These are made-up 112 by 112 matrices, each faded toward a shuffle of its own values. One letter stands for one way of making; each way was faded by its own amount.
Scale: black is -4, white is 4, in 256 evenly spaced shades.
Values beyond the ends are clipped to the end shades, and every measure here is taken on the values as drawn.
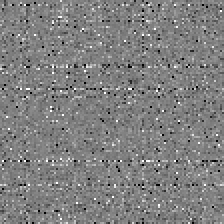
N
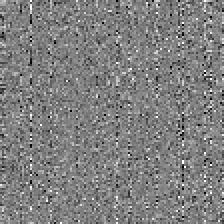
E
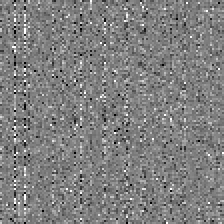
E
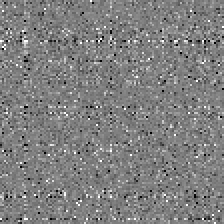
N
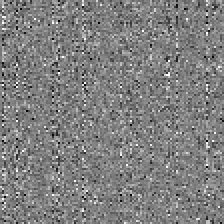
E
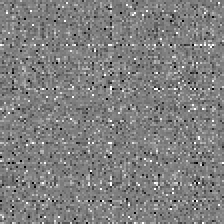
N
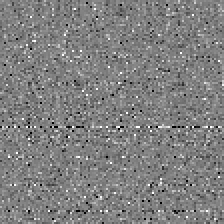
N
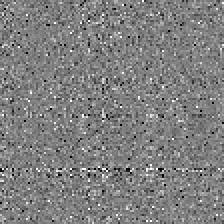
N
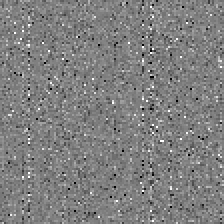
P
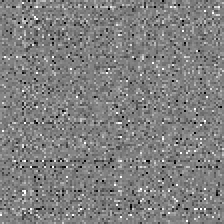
N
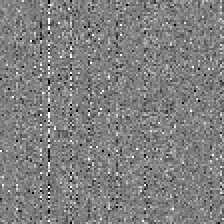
E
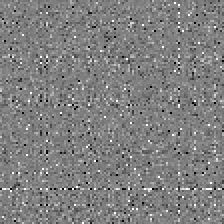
N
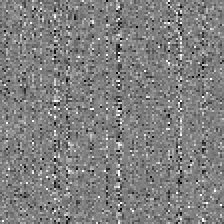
E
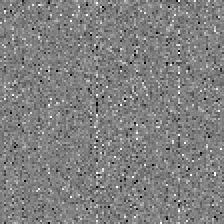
P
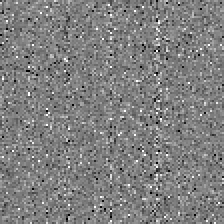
P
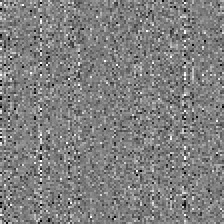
E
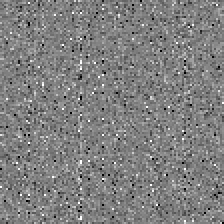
P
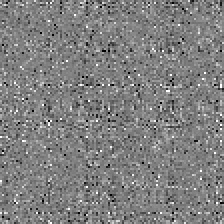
N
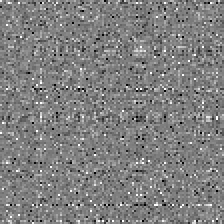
N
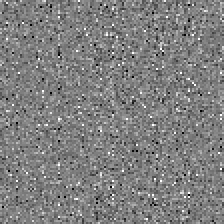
P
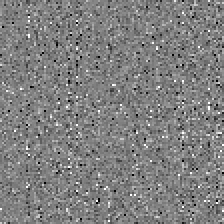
P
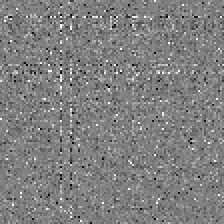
N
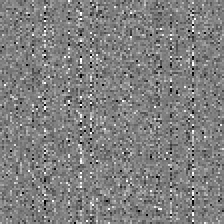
E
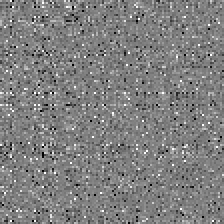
N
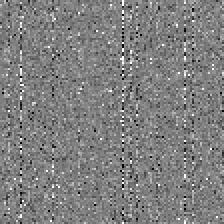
E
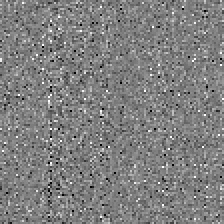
P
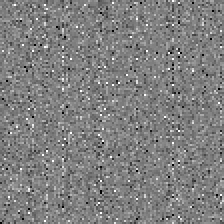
P
